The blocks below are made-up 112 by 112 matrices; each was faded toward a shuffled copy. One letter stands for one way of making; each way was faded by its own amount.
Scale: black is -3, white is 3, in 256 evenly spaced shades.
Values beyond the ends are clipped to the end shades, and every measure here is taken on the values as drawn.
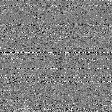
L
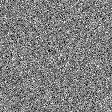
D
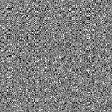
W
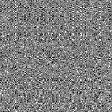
W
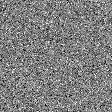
D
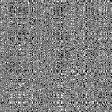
W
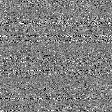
L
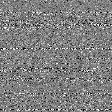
L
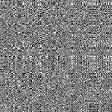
W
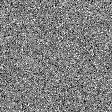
D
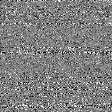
L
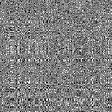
W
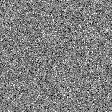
D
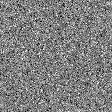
D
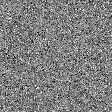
D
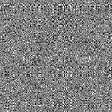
W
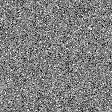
D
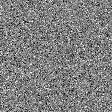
D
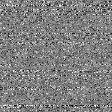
L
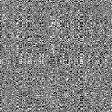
W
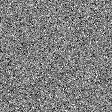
D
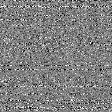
L
